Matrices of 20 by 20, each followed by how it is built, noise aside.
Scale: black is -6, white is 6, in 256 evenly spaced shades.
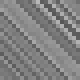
Toeplitz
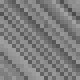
Toeplitz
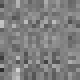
low rank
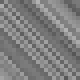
Toeplitz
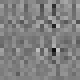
low rank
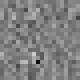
low rank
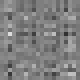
low rank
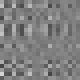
low rank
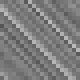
Toeplitz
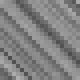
Toeplitz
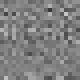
low rank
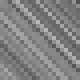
Toeplitz
